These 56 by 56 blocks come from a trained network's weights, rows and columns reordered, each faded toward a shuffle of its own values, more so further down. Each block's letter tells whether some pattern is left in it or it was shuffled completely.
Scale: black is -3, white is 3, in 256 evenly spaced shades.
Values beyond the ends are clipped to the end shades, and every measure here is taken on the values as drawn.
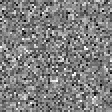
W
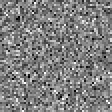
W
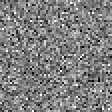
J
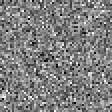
J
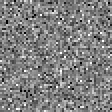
J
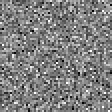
J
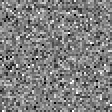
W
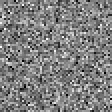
W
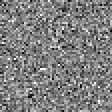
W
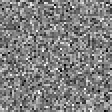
J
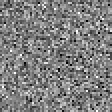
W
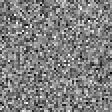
W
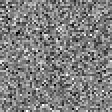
J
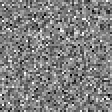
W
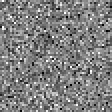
W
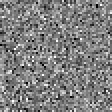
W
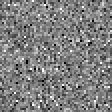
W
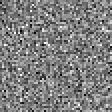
W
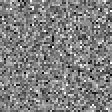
J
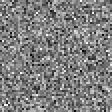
W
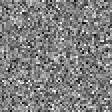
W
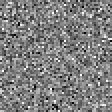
J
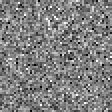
J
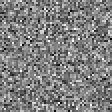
J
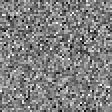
J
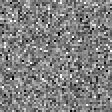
J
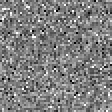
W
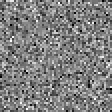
J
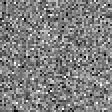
J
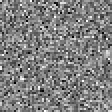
J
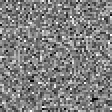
J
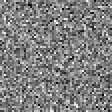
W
